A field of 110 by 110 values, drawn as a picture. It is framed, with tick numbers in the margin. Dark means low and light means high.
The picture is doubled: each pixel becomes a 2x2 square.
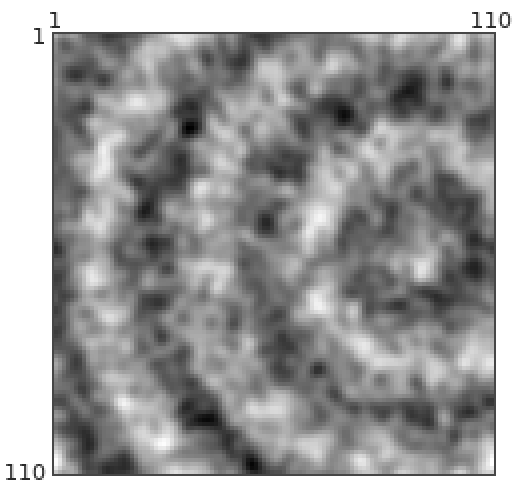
Average level on the scale: 50%. Slope: none. Seam: none. Rings: centred on the middle right. Histogram: bell-shaped.
